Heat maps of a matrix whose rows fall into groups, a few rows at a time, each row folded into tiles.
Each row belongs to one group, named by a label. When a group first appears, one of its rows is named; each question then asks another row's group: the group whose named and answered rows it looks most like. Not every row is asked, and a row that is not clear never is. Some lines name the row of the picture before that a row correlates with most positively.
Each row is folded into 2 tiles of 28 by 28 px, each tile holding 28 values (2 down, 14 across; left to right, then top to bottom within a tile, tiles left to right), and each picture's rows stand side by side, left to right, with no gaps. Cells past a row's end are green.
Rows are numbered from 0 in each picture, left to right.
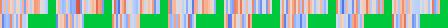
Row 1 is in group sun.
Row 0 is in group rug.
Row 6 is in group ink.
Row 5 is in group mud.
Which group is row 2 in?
mud
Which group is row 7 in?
mud
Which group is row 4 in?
mud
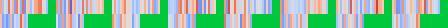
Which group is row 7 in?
ink
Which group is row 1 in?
rug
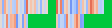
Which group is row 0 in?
rug
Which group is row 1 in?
rug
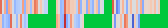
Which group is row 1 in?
mud
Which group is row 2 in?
sun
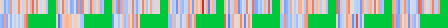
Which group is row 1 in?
rug
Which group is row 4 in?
mud
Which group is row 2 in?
ink
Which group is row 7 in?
mud
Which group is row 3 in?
ink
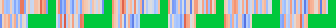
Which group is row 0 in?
sun
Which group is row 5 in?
ink
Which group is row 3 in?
ink
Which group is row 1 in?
ink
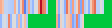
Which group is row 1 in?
rug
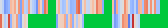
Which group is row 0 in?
mud
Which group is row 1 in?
sun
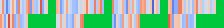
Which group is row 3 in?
mud
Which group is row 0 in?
mud
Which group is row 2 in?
ink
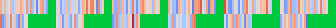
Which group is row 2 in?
ink
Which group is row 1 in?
ink
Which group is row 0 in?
rug
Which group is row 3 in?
ink
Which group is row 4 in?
sun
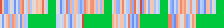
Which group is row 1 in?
ink
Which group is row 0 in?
sun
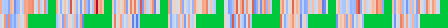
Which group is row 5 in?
mud
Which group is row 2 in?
mud
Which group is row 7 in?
rug
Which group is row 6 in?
sun
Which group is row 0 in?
ink
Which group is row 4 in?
mud
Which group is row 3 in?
rug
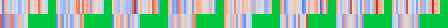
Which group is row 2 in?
sun
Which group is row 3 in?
ink
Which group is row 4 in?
mud
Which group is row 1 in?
ink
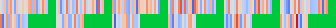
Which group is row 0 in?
rug
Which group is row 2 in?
rug
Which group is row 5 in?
mud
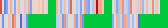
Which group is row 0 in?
sun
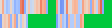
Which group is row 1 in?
ink
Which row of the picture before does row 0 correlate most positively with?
2
